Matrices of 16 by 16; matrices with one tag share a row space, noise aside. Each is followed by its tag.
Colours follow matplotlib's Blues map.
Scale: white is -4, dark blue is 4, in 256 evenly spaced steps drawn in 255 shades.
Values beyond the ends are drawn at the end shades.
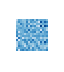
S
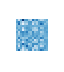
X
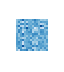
X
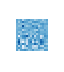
X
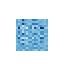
X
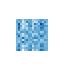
X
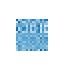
S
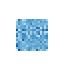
S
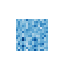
X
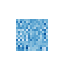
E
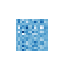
X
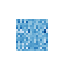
E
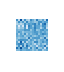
E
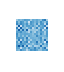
E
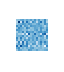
E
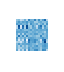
E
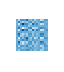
X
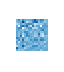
X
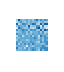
S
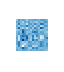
X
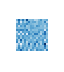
E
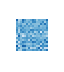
S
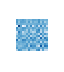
S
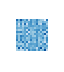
E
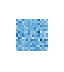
S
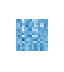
X
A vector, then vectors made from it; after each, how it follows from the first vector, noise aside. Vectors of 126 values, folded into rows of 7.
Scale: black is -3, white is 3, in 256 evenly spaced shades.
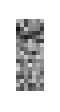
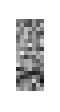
reversed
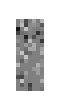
partly zeroed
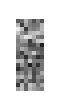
negated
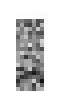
reversed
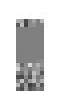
partly zeroed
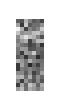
negated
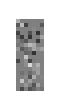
partly zeroed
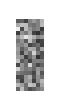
sign-scrambled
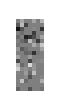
partly zeroed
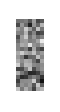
reversed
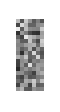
sign-scrambled
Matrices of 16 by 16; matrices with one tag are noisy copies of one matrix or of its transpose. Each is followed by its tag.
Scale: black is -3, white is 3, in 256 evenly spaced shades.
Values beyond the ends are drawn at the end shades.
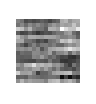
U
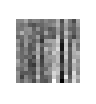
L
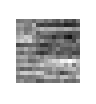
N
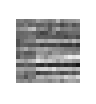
L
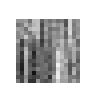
N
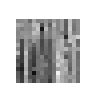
N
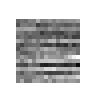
L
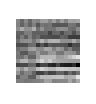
L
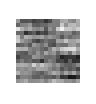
U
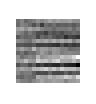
L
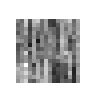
U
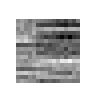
N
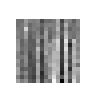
L
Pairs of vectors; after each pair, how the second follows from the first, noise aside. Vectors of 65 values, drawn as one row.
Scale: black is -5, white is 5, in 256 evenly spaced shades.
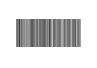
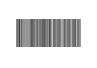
copied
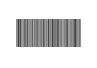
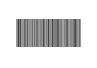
copied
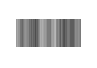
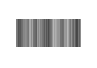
wrapped around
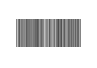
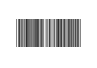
scaled up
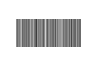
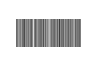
wrapped around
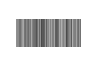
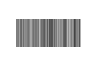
wrapped around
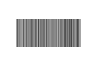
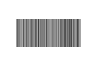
copied
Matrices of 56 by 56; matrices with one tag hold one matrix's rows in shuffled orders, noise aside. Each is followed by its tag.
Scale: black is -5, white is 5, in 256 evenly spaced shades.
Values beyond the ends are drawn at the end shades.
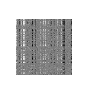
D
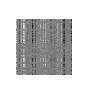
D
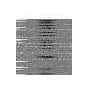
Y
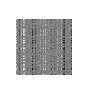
D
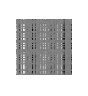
D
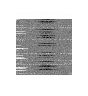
Y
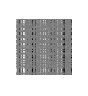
D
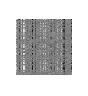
D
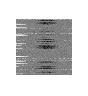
Y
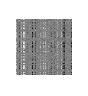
D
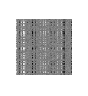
D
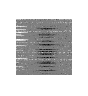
Y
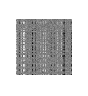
D
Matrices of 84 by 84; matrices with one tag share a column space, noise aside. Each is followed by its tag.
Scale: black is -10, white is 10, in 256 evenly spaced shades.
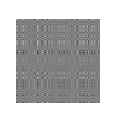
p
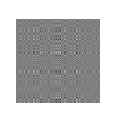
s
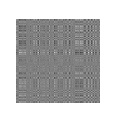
p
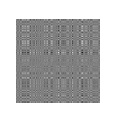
p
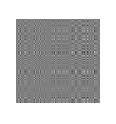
s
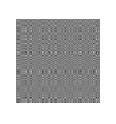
s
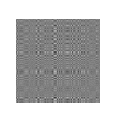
s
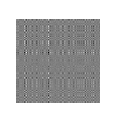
p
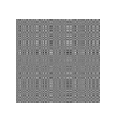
p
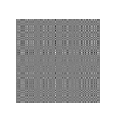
p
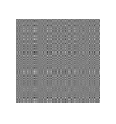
s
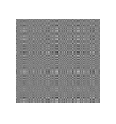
s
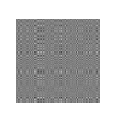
s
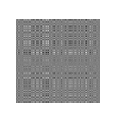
p
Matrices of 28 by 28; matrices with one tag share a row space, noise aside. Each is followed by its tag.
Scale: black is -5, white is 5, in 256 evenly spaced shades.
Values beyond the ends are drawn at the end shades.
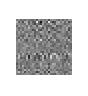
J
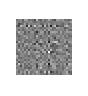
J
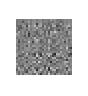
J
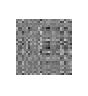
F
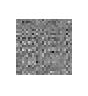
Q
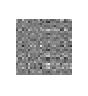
F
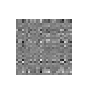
F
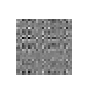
Q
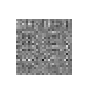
Q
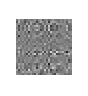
J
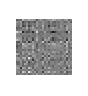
Q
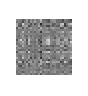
F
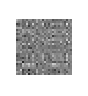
Q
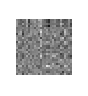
F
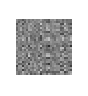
F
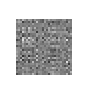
Q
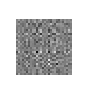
J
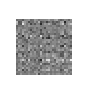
F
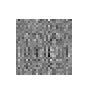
J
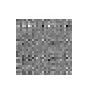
Q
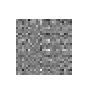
F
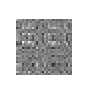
Q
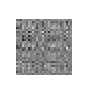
Q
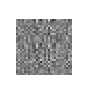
J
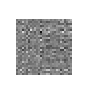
F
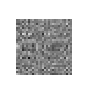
Q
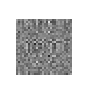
J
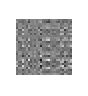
F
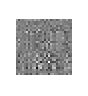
J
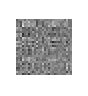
Q
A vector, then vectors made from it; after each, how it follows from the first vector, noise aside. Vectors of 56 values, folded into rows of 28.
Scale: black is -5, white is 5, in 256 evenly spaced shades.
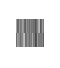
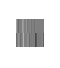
partly zeroed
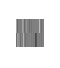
partly zeroed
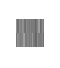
shrunk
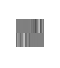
partly zeroed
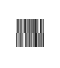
scaled up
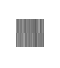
shrunk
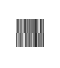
scaled up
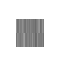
shrunk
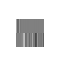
partly zeroed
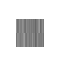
shrunk
